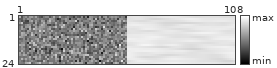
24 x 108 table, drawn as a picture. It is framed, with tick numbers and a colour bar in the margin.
The table splits into one row of 2 panels. Panel 1,1: middling, fine-grained, strong in contrast. Panel 1,2: very high, streaked across, faint in contrast.
